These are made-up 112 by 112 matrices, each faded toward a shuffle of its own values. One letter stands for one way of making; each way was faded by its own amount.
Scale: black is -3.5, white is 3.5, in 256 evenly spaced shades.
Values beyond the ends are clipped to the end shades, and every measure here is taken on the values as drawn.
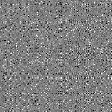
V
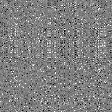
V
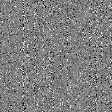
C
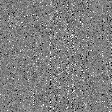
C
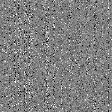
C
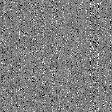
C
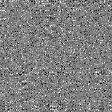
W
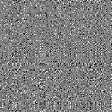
V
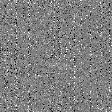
C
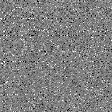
W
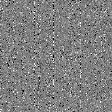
C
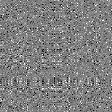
V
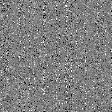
C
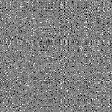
V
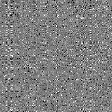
V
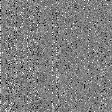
C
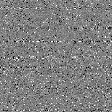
W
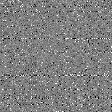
W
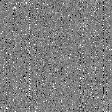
C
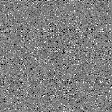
W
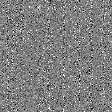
C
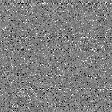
W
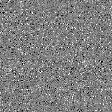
W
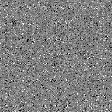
W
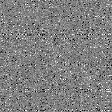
W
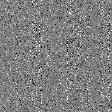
C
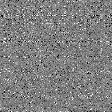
W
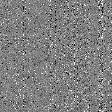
C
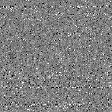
W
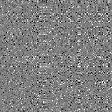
V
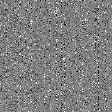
C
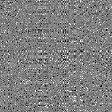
V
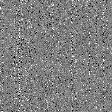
C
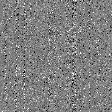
C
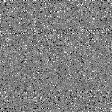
W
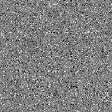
W
